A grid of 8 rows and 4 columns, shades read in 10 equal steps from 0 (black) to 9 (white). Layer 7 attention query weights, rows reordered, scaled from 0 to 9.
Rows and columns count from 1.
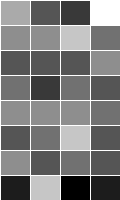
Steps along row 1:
down down up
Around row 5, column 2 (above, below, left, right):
2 4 5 5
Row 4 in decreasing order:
4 4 3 2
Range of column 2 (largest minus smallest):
5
